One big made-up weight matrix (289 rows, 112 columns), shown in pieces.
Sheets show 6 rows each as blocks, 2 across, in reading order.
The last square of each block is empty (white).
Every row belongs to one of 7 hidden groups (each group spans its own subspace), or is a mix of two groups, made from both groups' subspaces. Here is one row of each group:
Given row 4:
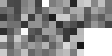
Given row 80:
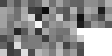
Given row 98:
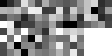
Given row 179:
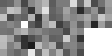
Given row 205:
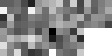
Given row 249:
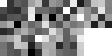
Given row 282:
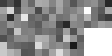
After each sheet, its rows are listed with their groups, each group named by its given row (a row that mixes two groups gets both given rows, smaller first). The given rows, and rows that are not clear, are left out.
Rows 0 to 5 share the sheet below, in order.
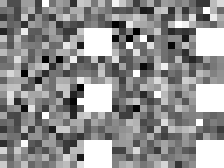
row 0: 4
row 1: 98
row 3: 205
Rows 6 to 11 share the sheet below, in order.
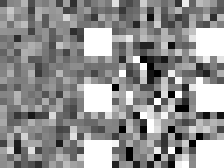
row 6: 249
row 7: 249
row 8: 80
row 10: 179
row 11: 80
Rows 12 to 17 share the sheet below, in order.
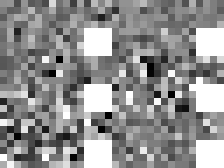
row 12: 179
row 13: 205
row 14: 4
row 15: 80
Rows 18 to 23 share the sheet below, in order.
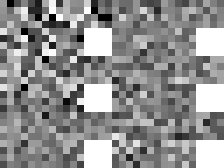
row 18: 282
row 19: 179
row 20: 4
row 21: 98
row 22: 4
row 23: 98
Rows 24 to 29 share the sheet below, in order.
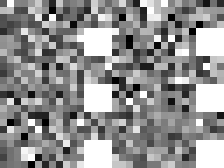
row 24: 282
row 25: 80
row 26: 249
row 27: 98
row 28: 179
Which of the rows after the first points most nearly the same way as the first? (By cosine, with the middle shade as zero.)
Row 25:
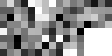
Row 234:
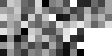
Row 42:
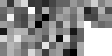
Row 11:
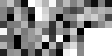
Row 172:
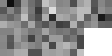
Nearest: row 11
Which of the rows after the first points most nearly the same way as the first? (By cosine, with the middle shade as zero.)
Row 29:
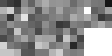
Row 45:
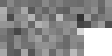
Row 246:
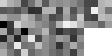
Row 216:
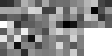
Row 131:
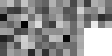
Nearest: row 216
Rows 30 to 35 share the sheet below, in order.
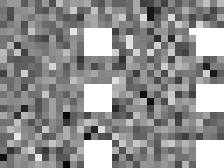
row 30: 249
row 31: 80
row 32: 205
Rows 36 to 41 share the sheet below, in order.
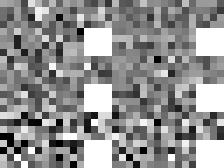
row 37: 249
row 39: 4
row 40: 98
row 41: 98 and 249
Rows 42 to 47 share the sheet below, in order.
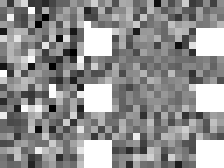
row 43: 4
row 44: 205
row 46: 249
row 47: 249
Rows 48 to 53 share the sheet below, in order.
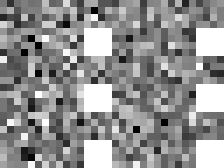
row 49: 249
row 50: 249
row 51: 282
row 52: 179
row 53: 205
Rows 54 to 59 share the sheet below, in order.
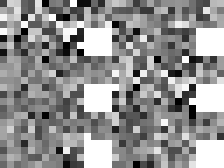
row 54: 4
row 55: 98
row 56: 4
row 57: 4
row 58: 4 and 80
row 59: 205
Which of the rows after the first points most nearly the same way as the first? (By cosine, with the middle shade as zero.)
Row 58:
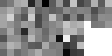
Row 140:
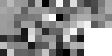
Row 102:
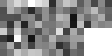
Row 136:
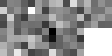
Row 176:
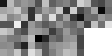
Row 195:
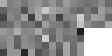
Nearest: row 140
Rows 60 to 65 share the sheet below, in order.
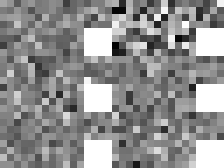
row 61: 282
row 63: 80
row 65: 205
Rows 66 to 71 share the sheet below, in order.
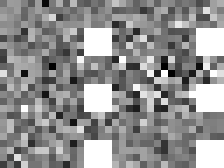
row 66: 4
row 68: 205
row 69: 282
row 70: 249
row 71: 205
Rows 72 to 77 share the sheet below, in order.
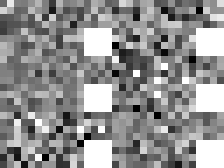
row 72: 282
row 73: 282
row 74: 249
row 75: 205
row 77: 4
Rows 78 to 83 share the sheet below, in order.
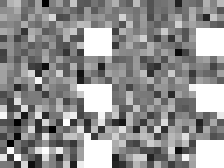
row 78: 4
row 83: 282
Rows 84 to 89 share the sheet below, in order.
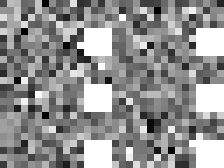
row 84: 4
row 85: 179
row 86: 249
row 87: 249
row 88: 4
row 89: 80
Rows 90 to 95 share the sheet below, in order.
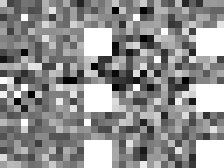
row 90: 205
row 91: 205
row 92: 98
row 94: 282
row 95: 179
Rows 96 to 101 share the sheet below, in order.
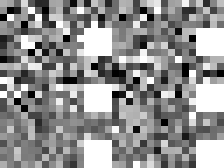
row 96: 179
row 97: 179
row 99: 179
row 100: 80
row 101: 205
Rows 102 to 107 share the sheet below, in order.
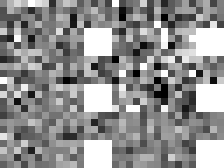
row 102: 179
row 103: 205 and 249
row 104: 98
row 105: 205
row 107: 249
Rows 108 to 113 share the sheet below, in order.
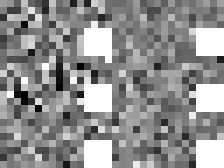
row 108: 179
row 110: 179
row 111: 179
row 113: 205
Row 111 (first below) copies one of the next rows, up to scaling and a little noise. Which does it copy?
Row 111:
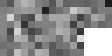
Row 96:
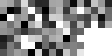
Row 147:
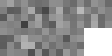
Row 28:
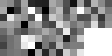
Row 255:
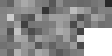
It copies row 255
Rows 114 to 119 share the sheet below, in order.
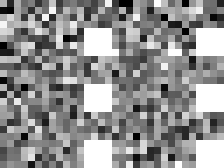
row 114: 282
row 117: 205
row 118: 179
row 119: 249
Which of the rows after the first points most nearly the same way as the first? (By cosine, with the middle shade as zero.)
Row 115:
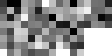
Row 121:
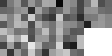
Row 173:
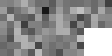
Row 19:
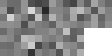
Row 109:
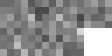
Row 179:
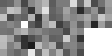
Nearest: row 121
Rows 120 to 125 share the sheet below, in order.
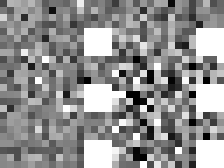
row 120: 205
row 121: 4
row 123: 179
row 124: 249
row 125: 179
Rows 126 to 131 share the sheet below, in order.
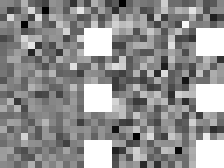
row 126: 179
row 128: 249
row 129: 282
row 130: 179
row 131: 179
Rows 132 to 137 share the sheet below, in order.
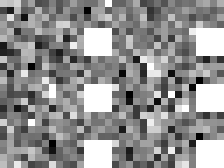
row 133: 80
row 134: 205
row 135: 80
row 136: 205
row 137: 80
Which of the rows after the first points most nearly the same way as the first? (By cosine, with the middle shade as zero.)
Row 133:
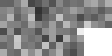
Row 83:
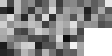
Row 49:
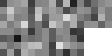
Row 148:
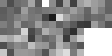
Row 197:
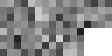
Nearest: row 148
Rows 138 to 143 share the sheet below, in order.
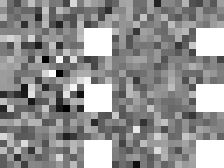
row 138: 249
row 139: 4
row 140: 4
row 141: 179
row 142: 98
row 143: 205
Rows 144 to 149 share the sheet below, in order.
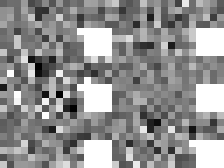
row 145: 249
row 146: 80
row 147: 179
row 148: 4
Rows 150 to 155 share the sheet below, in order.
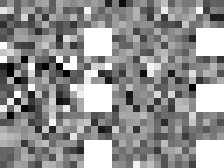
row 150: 282
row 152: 249
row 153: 80
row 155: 205
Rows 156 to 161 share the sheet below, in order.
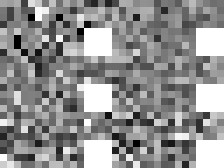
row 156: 80
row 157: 205
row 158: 80
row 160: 282
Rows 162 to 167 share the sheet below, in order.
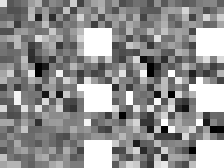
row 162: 249
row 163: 179 and 205
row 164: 80
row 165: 80
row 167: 282
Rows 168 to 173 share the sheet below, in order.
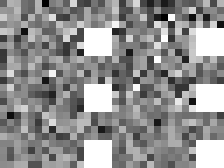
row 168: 4
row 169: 80 and 205
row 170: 205
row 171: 4
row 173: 179
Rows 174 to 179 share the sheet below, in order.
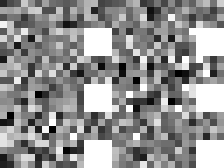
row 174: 98
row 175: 80
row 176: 249
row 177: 249
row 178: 282
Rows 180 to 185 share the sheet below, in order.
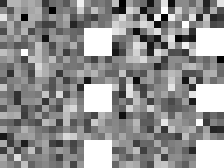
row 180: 205
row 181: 282
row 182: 80
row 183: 179
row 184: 98
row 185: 282
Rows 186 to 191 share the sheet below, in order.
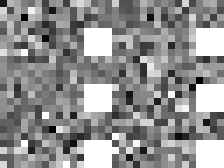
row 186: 205
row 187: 249
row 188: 179
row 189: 80
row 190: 4
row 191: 98
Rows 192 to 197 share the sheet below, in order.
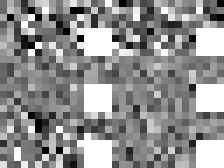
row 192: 179
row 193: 282
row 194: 249
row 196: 80
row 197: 80
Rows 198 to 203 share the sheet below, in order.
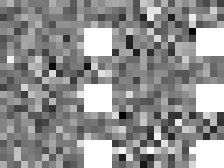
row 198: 179
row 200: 282
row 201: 249
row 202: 80
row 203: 179 and 249
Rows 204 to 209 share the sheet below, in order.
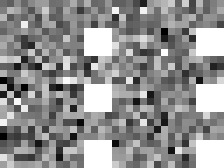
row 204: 179
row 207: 249
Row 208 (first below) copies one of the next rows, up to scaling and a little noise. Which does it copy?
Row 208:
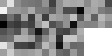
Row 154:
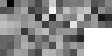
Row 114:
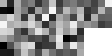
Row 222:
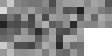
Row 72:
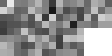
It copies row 222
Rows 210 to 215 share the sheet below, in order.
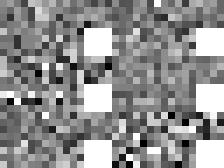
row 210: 80
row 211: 4
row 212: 249
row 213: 249
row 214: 4
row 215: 249
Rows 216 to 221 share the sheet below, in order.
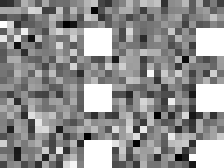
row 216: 98
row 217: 179
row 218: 249
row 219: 249
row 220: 80
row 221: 4
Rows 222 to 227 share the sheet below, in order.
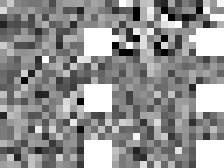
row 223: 282
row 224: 4 and 249
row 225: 80
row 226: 249
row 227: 179
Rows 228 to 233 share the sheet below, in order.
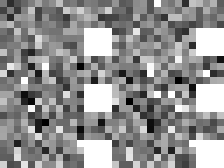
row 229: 4
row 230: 179
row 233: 80
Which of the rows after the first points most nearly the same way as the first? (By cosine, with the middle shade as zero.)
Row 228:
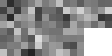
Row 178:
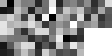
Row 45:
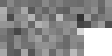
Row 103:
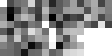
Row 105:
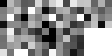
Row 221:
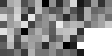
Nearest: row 103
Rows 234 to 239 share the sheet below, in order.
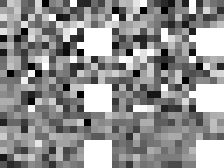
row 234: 4
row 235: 205
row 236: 179
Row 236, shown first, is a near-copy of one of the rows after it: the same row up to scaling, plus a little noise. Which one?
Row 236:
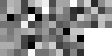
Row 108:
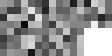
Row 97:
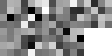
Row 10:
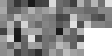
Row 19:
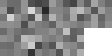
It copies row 97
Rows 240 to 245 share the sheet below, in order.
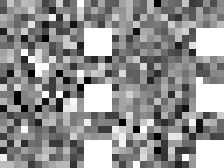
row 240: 4 and 205
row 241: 4
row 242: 80
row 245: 205 and 282
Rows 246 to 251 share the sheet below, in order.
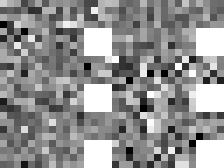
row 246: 98
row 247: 249
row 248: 282
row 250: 205
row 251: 80
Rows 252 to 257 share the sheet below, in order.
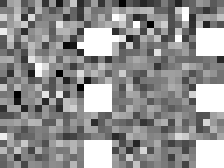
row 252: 4
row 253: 179
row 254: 80
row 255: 179
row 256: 98
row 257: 98
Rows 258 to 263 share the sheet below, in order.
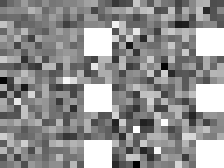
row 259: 98
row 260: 98
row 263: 205
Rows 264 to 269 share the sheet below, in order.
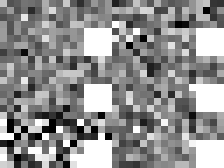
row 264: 205
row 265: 98
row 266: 249
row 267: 80
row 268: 205
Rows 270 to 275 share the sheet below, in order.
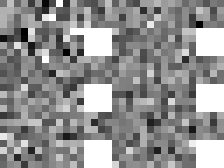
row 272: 4
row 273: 249
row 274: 98
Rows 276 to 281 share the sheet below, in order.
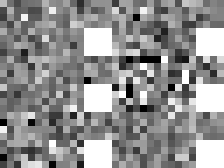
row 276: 205
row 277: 205
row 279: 179
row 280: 205
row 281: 4
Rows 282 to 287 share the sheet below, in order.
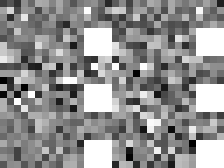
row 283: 282
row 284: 98
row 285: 205
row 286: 80
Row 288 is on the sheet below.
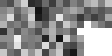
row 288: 80
